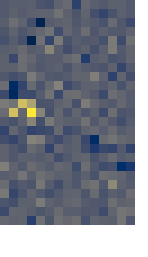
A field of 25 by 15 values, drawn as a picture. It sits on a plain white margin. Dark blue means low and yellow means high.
Calmest part: bottom middle. Histogram: skewed, a long tail of high values. Odd patch: rougher, in the middle left. Roughest part: middle left. Mirror symmetry: none.
